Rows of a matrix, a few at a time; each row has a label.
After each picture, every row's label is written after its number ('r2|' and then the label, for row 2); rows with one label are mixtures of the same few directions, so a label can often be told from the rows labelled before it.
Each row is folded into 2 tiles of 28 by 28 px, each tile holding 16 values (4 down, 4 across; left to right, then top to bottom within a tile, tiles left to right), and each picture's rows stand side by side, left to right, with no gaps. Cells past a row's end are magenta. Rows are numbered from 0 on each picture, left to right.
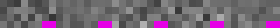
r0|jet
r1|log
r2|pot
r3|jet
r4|log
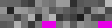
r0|jet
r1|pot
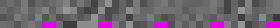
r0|log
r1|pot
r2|jet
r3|pot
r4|jet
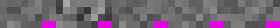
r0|pot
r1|jet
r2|pot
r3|jet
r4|pot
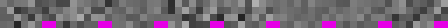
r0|jet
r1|pot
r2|jet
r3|jet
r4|log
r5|log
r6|pot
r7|pot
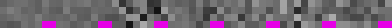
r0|pot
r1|jet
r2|jet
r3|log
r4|log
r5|jet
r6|pot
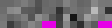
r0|pot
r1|log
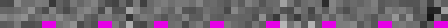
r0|pot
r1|pot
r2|jet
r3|jet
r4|jet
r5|pot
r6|pot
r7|log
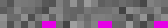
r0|pot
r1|log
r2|jet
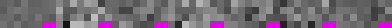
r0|jet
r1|log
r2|pot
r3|log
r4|jet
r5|pot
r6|log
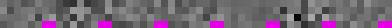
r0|jet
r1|jet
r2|pot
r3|jet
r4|log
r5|log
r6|log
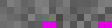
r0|jet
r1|pot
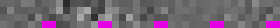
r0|jet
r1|jet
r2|log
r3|jet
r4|log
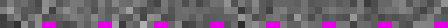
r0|pot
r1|pot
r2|pot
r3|log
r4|jet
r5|log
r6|log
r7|pot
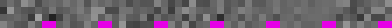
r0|jet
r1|log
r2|log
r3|jet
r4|jet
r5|jet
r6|pot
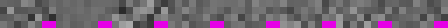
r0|jet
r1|log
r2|pot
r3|jet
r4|log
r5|pot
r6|pot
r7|jet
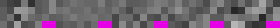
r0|jet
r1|pot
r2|pot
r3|pot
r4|pot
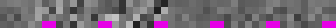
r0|log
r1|jet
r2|pot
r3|log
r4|pot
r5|log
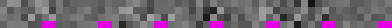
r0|jet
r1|jet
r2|pot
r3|log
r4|log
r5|log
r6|pot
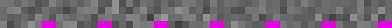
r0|pot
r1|pot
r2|jet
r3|pot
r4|pot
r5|jet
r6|log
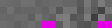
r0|jet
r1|log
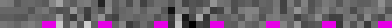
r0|pot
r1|pot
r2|log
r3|log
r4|jet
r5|jet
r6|pot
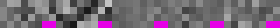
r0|jet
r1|pot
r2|log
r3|jet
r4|log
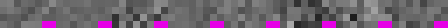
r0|pot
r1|jet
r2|pot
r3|log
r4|jet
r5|log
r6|log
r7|log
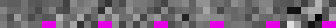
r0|log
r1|pot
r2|pot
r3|log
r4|jet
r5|pot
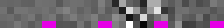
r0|jet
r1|pot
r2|jet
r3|log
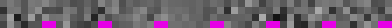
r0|log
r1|log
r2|jet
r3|log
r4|jet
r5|log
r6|jet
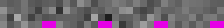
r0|log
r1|jet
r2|pot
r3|pot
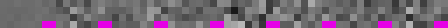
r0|log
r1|jet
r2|log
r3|pot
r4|pot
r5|log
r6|log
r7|jet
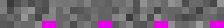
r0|jet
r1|jet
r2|log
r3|pot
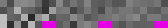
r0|pot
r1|jet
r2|pot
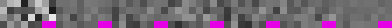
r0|jet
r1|log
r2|log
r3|pot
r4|log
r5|jet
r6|log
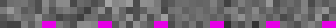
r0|pot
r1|pot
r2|jet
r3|pot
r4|pot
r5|log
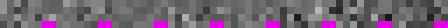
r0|jet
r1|jet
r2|pot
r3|log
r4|log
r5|log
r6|jet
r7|log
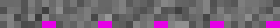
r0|log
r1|jet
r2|pot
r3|pot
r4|pot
